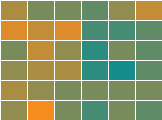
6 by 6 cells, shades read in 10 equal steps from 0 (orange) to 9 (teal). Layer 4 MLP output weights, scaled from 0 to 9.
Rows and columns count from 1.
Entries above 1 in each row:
6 4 6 6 6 5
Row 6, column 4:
7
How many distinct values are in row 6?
5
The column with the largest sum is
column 4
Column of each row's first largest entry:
4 4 4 5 3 4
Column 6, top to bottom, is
2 6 6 6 5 6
